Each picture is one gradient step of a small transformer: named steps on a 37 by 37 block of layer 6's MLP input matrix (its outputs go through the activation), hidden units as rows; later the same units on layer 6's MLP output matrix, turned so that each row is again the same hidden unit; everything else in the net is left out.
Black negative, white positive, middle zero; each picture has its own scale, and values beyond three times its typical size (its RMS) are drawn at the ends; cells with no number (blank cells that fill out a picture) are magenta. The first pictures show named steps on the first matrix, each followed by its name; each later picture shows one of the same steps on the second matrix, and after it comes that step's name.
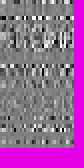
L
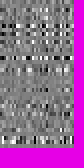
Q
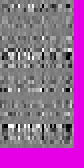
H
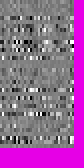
Q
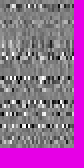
H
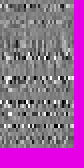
H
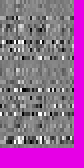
Q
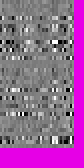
Q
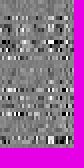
Q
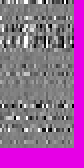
L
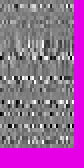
H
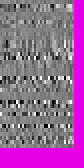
H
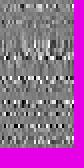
H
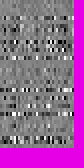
Q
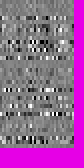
Q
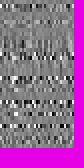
H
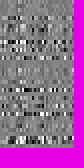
Q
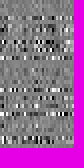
Q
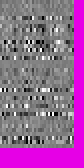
Q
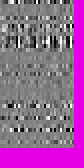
L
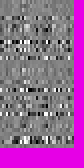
Q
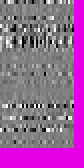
L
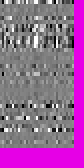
L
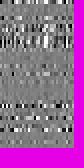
L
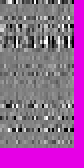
L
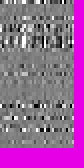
L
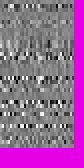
H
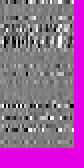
L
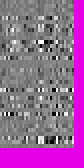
Q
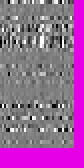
L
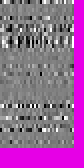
L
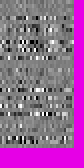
Q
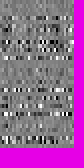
Q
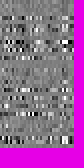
Q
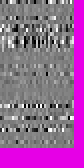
L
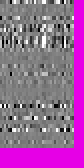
L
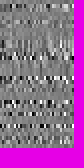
H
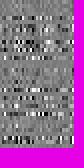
Q
